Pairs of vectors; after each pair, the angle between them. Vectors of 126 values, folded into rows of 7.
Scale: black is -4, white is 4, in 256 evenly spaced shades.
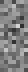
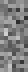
orthogonal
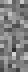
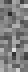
nearly opposite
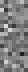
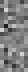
nearly opposite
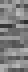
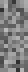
orthogonal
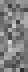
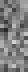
orthogonal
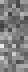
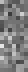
nearly parallel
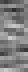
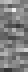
nearly opposite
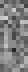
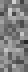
orthogonal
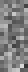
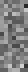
nearly parallel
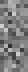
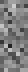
nearly parallel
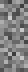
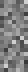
partly opposed
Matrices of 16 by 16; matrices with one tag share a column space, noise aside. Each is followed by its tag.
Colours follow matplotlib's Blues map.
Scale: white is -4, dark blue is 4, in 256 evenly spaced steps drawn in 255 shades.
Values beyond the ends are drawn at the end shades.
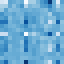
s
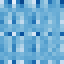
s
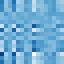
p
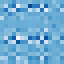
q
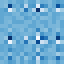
q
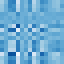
p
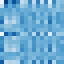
s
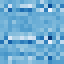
q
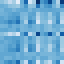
s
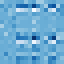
q
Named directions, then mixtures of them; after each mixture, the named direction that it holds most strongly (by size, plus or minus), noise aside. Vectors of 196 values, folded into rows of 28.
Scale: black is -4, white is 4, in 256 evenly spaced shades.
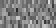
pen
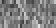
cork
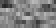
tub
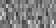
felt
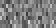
felt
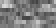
tub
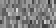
pen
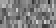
pen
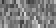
cork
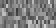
pen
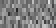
pen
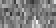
cork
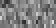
felt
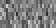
felt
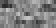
tub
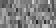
pen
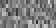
pen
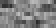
tub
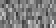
felt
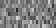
pen
